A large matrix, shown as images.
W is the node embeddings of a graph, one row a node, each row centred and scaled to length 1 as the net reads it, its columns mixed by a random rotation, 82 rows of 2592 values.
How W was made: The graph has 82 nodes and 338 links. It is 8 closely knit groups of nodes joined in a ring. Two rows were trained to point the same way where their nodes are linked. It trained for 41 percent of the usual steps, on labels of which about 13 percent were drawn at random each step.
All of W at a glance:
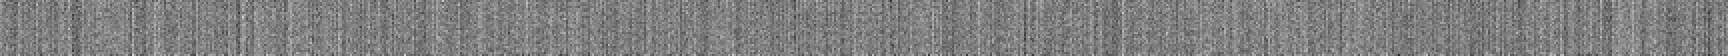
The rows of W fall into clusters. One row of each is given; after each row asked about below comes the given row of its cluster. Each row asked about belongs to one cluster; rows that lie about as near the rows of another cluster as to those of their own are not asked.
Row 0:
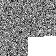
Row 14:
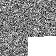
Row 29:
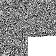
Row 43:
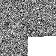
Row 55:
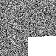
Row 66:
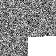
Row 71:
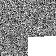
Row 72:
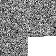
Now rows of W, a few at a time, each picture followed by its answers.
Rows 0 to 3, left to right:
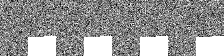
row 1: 0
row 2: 0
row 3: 55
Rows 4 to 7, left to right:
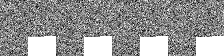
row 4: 14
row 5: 72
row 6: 43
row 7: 43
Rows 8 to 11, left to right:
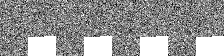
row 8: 71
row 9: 0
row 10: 0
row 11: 0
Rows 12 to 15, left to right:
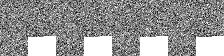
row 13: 43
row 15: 43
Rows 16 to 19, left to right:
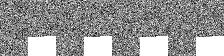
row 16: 29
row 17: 14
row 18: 72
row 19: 55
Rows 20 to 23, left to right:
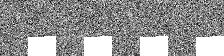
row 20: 72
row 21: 55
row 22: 29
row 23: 55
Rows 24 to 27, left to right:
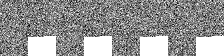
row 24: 43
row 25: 43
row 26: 29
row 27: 29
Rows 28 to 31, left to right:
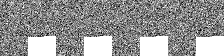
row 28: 66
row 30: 55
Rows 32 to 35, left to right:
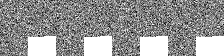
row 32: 72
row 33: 55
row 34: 14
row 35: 14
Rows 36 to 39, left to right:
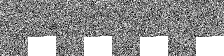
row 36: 29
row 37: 55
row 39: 43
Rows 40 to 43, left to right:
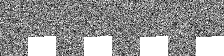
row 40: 71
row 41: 55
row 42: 0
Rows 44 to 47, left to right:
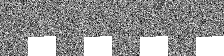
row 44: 0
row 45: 72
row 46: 66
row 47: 71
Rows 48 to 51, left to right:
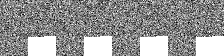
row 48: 66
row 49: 66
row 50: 55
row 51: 66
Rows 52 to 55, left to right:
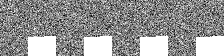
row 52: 14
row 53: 29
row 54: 0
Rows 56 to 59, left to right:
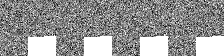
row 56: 0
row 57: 43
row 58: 43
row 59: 55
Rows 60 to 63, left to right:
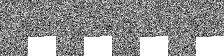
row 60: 43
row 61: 29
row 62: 72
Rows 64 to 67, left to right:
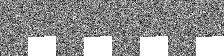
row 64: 71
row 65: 72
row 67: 66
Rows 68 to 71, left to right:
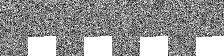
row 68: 14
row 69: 55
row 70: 66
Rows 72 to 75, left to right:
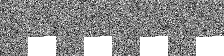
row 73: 55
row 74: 29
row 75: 29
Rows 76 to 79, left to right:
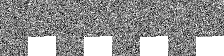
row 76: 29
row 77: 66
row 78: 43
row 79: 14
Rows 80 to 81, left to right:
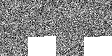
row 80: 0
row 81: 43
